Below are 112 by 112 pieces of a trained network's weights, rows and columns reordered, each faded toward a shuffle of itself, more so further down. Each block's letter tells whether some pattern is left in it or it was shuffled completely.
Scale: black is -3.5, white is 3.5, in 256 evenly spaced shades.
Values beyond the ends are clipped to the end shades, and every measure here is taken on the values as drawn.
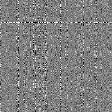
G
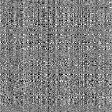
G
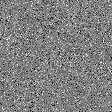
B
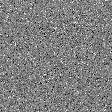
B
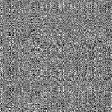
G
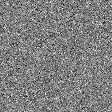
B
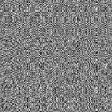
G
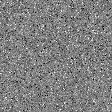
B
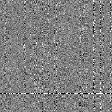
G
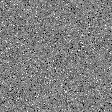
B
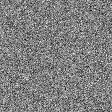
B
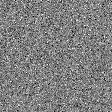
B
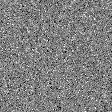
B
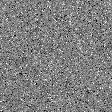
B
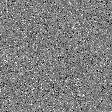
B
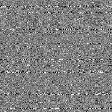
G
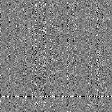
G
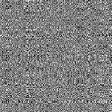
G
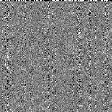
G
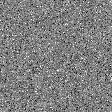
B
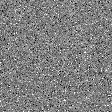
B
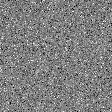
B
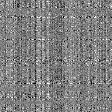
G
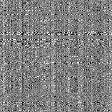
G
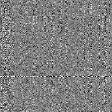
G
